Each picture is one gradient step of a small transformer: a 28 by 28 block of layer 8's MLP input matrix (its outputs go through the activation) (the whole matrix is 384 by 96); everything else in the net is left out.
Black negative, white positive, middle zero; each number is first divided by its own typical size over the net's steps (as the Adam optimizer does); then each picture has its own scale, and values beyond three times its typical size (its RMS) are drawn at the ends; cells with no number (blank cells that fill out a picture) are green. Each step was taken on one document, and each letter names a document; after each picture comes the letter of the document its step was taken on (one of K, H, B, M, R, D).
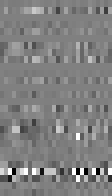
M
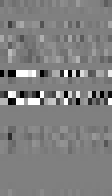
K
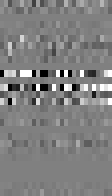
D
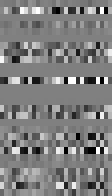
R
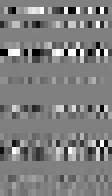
R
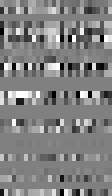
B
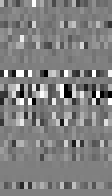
D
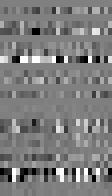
M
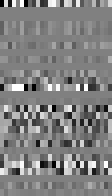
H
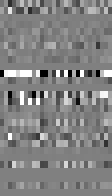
K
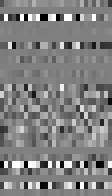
H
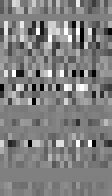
D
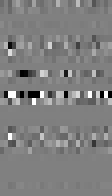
K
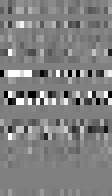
K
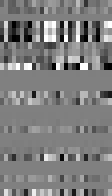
B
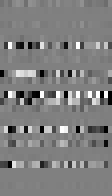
K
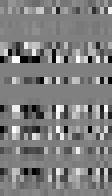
M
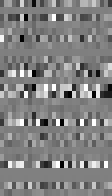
D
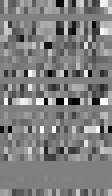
B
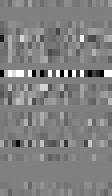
D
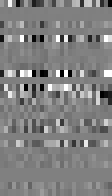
D
